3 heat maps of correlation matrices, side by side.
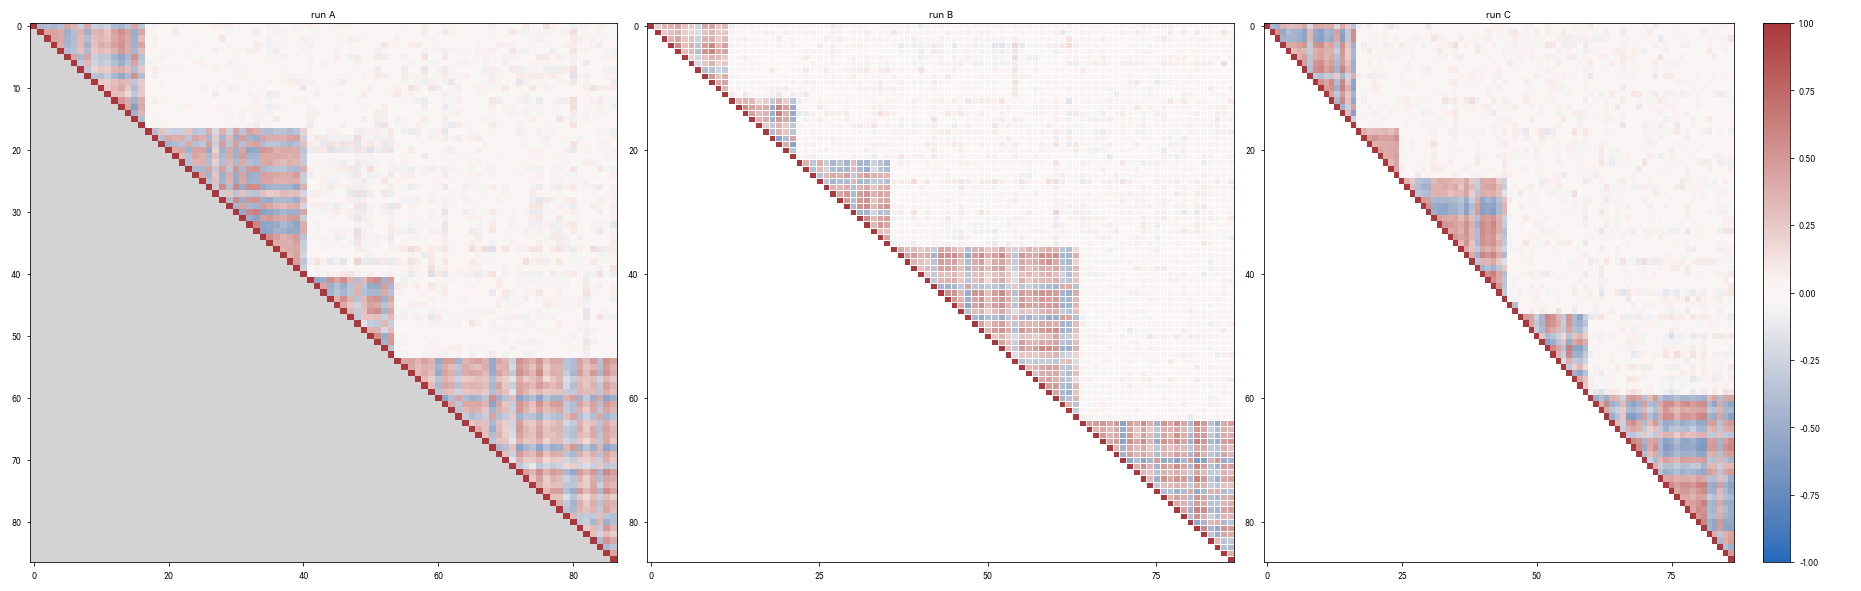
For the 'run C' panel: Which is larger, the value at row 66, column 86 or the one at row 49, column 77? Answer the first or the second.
the second
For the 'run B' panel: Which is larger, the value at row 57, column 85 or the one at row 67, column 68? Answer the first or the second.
the second
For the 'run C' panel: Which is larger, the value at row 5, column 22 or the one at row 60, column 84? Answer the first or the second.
the first
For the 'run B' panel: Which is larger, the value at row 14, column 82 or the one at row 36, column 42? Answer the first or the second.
the first
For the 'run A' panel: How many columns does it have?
87
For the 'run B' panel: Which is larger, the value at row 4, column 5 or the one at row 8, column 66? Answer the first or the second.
the first
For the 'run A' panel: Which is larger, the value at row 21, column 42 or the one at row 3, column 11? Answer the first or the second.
the second
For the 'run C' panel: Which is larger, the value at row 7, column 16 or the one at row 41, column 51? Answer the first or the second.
the second
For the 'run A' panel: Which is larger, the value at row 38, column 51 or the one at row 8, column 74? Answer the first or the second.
the second
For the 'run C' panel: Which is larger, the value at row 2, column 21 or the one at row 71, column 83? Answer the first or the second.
the second
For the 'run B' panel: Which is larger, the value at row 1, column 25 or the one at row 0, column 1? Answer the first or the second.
the second
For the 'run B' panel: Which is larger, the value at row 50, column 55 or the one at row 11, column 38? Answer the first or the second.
the first
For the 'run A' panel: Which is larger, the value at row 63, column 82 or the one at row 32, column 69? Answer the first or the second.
the second
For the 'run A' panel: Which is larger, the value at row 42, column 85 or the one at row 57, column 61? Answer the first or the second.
the second
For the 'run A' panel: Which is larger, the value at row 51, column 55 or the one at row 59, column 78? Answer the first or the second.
the second
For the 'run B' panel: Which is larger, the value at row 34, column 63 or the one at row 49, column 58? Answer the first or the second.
the second
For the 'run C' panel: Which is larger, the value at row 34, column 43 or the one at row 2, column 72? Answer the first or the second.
the first
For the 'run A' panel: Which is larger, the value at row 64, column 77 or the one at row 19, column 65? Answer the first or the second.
the first
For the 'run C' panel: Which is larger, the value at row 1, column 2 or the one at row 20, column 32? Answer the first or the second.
the first
